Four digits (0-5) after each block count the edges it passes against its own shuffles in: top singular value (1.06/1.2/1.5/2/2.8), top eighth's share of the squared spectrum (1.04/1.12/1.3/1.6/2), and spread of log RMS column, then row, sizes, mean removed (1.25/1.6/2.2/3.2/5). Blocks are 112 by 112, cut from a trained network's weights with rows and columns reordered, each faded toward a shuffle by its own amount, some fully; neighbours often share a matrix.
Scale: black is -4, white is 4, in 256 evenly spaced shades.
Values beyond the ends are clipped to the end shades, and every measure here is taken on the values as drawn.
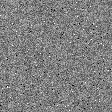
0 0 0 0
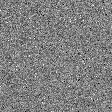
0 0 0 0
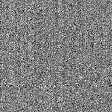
3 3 0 1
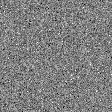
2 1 0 0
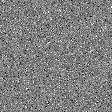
0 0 0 0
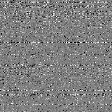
4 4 0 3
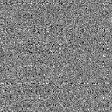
4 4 2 2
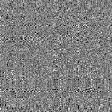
4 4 2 3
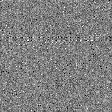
3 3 0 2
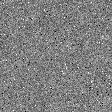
0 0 0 0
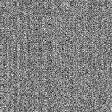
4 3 1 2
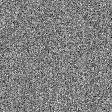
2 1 0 0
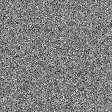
1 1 0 0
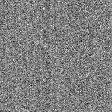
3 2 0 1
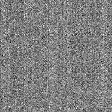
3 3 1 1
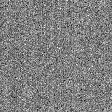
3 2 0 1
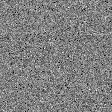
0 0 0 0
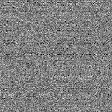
4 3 1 2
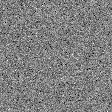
1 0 0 0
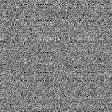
4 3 0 2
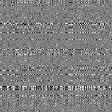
5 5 1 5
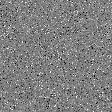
1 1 0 0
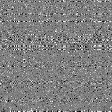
5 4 1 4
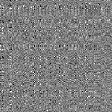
4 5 3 3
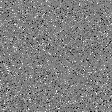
2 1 0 1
